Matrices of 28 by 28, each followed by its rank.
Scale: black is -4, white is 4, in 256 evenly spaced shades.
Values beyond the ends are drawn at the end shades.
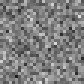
full rank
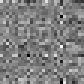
five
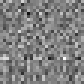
five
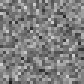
full rank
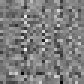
five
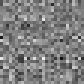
five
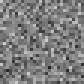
full rank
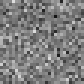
full rank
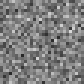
full rank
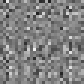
five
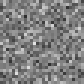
full rank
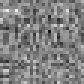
five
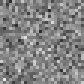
full rank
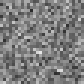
full rank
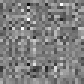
five
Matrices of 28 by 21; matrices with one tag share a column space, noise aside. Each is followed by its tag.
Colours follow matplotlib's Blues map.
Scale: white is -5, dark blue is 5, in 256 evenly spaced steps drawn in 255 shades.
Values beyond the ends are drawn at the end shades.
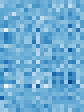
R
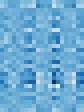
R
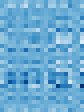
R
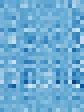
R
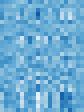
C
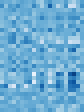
R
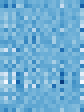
R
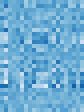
R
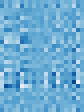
R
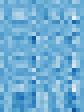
C
